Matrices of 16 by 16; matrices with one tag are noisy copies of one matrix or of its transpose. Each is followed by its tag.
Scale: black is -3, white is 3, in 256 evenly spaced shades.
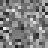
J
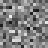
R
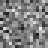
J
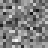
R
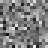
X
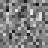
R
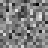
R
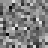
X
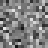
J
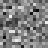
R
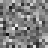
X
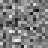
R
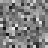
X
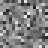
X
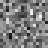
R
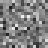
X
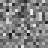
R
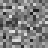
R
